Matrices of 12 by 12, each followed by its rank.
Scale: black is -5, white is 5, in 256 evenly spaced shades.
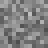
full rank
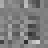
two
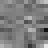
two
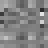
two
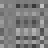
one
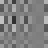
one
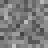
full rank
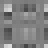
one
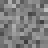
full rank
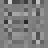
two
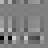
one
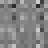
two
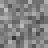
full rank
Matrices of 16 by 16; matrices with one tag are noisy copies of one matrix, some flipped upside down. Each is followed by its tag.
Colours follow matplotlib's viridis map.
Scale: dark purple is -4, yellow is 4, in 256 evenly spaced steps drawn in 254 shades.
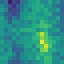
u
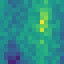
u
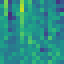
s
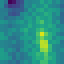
u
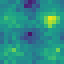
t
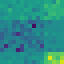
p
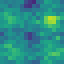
t
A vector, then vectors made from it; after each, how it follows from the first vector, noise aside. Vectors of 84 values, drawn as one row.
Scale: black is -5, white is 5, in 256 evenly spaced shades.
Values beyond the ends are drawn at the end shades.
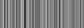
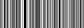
scaled up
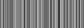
reversed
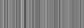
shrunk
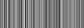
sign-scrambled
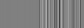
partly zeroed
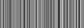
reversed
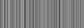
shrunk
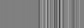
partly zeroed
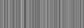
shrunk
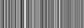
negated
